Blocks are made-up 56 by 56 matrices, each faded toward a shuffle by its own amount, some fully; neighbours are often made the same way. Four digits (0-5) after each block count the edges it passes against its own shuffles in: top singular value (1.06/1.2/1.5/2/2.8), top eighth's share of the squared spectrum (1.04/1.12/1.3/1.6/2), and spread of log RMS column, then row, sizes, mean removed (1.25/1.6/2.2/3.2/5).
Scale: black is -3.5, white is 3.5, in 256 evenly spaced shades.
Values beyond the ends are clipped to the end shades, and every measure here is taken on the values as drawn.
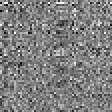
4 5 2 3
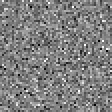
1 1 0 0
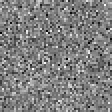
0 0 0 0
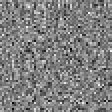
3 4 2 2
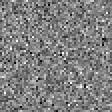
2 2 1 0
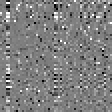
4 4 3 2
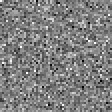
0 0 0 0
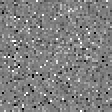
2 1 0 0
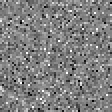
0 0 0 0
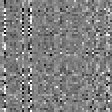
4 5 3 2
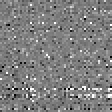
4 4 1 2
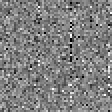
2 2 2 0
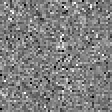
1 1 1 0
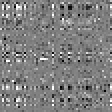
5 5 3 3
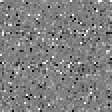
2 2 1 1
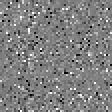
3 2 0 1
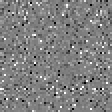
3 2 0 0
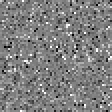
2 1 0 0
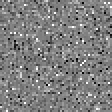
0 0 0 0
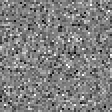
2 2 0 0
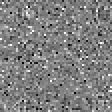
3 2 0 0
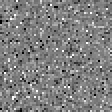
2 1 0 0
